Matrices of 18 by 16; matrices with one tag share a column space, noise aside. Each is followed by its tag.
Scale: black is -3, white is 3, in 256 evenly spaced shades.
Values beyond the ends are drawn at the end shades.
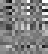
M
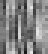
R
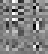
M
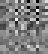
M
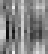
R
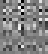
M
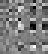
M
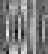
R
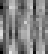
R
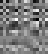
M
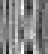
R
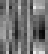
R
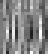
R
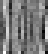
R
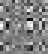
M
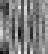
R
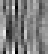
R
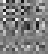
M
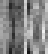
R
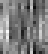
R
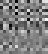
M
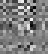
M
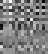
M
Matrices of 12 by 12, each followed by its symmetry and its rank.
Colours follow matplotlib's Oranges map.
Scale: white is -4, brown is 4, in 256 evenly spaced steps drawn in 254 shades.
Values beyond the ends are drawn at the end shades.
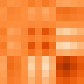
symmetric, rank one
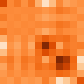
symmetric, rank two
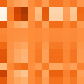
neither, rank one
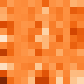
neither, rank two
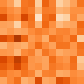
antisymmetric, rank two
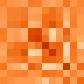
symmetric, rank two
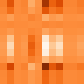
neither, rank one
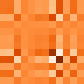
symmetric, rank one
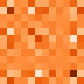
symmetric, rank two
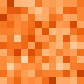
neither, full rank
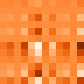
neither, rank one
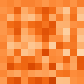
antisymmetric, rank two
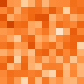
neither, full rank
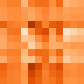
antisymmetric, rank two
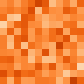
neither, full rank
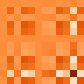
symmetric, rank one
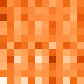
neither, rank two
